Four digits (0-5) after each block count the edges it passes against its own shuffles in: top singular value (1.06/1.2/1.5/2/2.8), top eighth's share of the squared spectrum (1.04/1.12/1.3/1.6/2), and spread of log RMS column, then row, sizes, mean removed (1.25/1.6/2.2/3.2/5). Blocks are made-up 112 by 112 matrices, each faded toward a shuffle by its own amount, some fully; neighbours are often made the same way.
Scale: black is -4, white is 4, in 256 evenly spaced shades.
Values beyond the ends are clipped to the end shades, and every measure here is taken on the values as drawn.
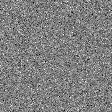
0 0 0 0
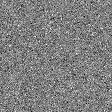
0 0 0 0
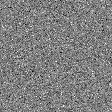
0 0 0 0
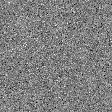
0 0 0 0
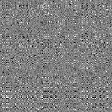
5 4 3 3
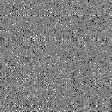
4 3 1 2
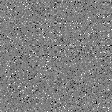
4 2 0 1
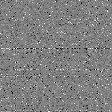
4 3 1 2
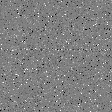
2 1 0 0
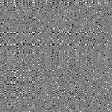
5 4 2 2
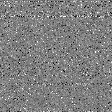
2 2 0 2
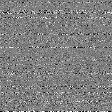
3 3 0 4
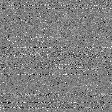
2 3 0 3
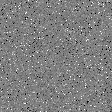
0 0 0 0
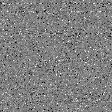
1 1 0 2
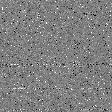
2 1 0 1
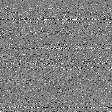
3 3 0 3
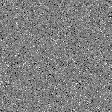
3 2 0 0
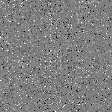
3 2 1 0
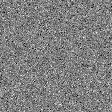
0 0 0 0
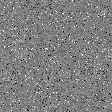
2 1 0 0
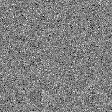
3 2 1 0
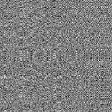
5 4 3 3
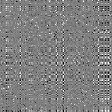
5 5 4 3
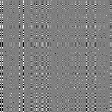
5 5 4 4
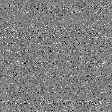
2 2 0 3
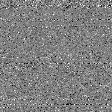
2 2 0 3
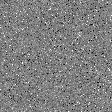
0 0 0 0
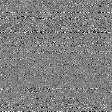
2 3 0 4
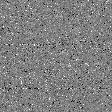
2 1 0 1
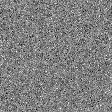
2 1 0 0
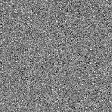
3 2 1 1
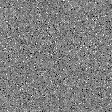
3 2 0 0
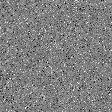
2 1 0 0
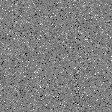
2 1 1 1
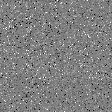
2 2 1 1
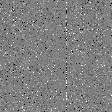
3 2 2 0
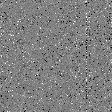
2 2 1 1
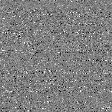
1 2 0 3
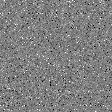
1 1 0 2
